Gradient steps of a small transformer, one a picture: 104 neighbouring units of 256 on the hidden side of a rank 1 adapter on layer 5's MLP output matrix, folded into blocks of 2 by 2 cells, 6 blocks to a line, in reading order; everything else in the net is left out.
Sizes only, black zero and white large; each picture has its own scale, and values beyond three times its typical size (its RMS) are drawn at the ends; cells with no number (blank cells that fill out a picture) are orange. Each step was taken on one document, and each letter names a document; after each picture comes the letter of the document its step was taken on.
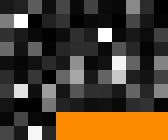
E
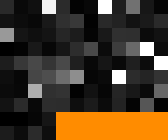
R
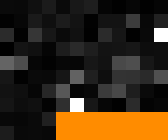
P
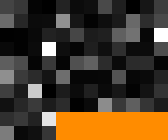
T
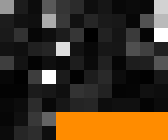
T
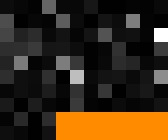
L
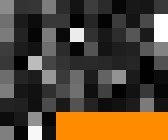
T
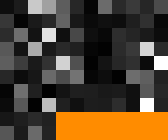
R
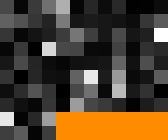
P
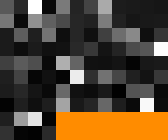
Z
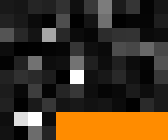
Z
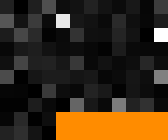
L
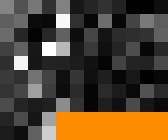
T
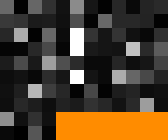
R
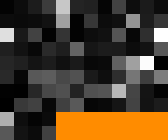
P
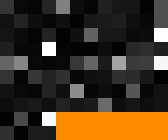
T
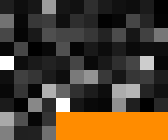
P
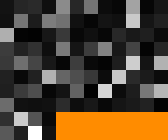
E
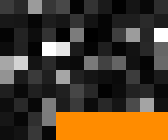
T
